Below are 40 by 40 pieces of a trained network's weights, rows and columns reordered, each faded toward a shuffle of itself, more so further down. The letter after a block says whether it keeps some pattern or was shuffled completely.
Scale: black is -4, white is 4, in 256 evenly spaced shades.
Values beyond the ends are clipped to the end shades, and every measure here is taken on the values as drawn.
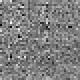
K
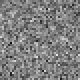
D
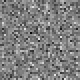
K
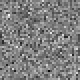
D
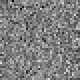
D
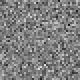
D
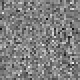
K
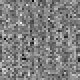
K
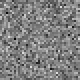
D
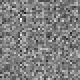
K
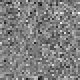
K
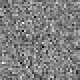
D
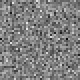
D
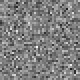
D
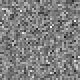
D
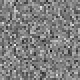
K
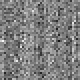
K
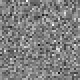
K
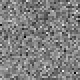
D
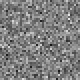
D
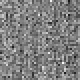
K
